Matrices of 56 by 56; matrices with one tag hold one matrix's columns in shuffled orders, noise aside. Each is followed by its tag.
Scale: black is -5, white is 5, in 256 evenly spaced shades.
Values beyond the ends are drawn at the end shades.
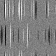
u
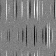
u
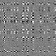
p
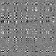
p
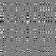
p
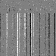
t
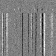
t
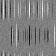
u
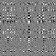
p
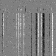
t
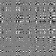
p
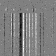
t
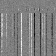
t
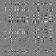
p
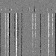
t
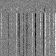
t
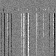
t
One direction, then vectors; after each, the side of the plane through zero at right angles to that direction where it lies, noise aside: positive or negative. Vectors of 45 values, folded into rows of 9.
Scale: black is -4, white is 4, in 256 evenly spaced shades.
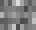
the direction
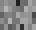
negative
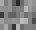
negative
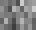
negative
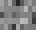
negative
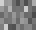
negative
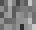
negative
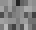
negative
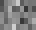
positive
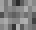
negative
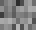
negative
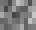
positive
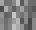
positive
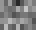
negative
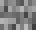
negative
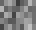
negative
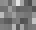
positive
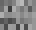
positive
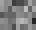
negative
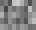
positive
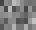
positive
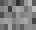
negative
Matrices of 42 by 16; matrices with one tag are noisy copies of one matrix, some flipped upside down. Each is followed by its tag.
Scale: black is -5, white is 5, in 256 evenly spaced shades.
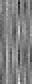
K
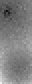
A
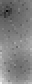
A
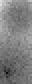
A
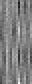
K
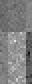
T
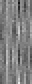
K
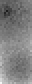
A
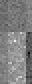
T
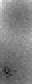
A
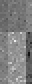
T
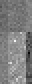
T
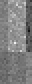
T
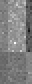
T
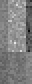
T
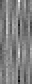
K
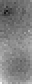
A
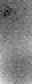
A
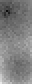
A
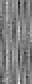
K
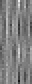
K
